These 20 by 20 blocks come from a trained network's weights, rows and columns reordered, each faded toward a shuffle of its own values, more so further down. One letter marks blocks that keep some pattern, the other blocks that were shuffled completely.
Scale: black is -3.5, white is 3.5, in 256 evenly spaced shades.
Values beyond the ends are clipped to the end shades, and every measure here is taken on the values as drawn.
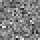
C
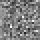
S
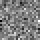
C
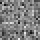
S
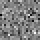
C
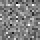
S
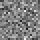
C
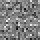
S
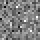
C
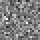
C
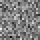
C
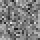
C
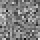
S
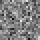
C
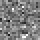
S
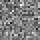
C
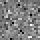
C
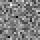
C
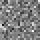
C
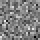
C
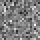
C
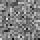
C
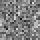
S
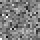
C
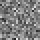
S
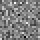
C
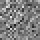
S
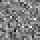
C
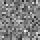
C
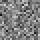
C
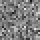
C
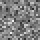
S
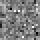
S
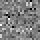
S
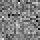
C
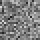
S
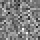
C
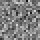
S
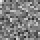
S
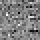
S
